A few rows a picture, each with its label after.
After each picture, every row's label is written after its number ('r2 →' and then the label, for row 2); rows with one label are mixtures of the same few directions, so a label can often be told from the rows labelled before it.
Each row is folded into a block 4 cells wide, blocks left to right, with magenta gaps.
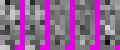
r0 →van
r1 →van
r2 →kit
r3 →kit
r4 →kit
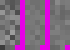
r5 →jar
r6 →jar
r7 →van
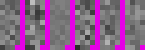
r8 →jar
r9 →van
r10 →jar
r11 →jar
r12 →kit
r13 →van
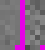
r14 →kit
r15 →jar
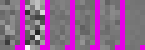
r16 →kit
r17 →jar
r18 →jar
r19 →kit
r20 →van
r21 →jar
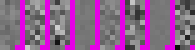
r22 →van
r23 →jar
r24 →kit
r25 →van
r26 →jar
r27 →van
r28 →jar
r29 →jar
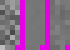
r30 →jar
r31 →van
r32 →van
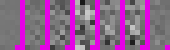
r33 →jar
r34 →jar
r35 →jar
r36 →van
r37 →kit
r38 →kit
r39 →kit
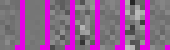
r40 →kit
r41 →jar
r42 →jar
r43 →kit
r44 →jar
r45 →van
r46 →jar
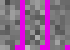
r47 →van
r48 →jar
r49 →kit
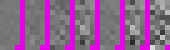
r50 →jar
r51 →kit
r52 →jar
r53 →kit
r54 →jar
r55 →kit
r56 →jar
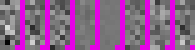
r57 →kit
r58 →kit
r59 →jar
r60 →van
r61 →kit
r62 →jar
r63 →van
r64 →kit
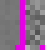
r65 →van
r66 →jar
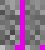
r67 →jar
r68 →jar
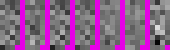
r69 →jar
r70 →kit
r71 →jar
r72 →jar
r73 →kit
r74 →van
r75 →kit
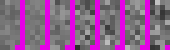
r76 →van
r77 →jar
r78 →van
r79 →jar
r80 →kit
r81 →jar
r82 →van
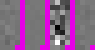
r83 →kit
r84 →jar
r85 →kit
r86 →van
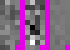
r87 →van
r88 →kit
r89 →kit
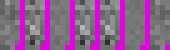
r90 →van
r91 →kit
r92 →kit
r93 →kit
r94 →kit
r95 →jar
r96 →van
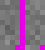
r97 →kit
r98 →jar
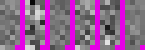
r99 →jar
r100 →van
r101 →jar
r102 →jar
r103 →kit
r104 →kit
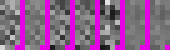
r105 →jar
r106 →jar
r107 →jar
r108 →jar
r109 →van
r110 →van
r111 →van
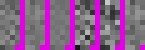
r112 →jar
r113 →van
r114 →jar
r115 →jar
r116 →van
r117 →van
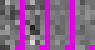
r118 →van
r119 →kit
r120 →kit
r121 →van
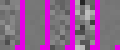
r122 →kit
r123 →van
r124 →jar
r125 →van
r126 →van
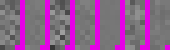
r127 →jar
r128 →jar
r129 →jar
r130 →jar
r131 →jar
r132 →van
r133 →van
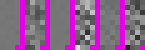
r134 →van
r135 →van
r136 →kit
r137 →jar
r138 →jar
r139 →jar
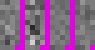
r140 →kit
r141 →kit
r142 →jar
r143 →van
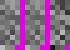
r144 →jar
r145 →jar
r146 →jar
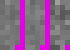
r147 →van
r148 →van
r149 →van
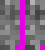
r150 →van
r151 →van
